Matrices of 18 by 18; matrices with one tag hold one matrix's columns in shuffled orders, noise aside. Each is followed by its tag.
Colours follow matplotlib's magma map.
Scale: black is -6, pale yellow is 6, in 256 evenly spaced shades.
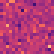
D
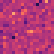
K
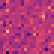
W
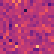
D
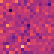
D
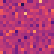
K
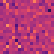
D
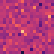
W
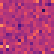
D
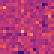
W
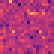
K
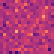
W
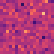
K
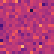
D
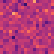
K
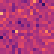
K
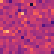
K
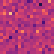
K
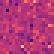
D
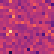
W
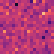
K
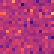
K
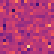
D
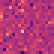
W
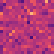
K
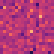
W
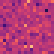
D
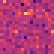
K
